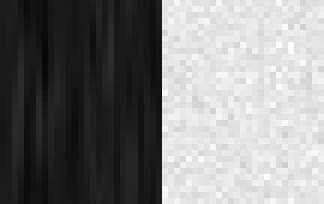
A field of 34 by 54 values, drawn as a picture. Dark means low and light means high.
The table splits into one row of 2 panels. Panel 1,1: very low, streaked downward, faint in contrast. Panel 1,2: very high, fine-grained, faint in contrast.
